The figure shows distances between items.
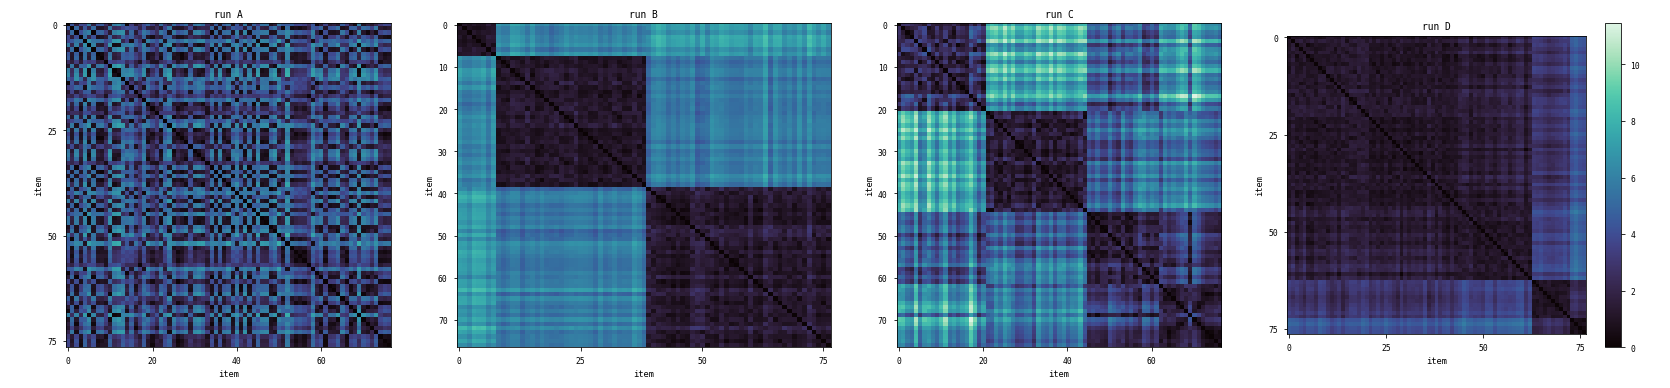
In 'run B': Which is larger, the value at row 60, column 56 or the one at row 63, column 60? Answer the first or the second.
the second
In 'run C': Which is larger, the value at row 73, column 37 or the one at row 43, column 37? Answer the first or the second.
the first
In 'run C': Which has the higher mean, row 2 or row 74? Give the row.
2
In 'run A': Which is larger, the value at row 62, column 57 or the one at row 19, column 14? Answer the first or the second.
the second
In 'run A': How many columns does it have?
77
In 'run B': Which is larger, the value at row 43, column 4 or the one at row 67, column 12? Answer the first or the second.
the first
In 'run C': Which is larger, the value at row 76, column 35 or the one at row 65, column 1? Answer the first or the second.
the second
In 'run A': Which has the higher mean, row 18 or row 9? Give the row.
18
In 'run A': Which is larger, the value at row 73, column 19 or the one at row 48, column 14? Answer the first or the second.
the first
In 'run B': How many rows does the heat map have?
77
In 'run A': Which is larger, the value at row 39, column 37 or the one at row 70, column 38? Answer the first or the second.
the second
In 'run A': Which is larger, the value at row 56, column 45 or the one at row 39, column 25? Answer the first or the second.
the second
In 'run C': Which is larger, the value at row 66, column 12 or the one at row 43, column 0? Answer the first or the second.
the second
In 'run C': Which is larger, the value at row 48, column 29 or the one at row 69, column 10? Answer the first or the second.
the second
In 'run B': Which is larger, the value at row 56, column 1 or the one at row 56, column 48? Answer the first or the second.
the first
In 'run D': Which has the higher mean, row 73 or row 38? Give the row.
73
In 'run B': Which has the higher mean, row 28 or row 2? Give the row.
2
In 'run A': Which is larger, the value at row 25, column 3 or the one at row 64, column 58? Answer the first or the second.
the second
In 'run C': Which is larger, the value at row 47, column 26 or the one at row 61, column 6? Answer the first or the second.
the first
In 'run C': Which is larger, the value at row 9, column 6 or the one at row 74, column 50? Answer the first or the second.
the second
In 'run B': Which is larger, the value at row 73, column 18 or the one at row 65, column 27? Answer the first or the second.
the second
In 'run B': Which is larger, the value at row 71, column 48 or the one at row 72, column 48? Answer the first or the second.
the second
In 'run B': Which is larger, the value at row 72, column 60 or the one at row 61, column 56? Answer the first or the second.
the first
